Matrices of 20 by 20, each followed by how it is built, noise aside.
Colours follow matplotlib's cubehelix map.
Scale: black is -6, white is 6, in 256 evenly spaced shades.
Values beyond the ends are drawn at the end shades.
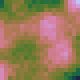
smooth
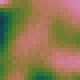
smooth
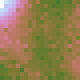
smooth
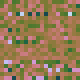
uneven rows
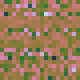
uneven rows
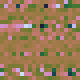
uneven rows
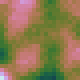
smooth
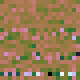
uneven rows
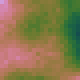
smooth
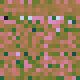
uneven rows
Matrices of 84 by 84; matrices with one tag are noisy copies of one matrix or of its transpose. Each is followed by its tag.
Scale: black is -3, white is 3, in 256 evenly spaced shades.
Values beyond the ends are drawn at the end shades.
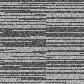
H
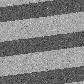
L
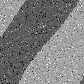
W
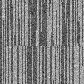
H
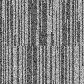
H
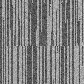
H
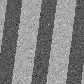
L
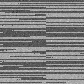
H
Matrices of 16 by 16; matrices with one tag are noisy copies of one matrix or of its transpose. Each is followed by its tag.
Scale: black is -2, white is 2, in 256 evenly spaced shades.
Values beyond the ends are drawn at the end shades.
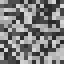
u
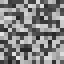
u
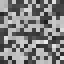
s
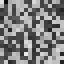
u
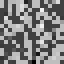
u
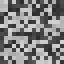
s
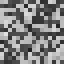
u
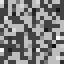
u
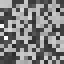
s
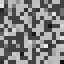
u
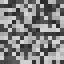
u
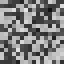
u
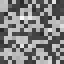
s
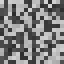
u
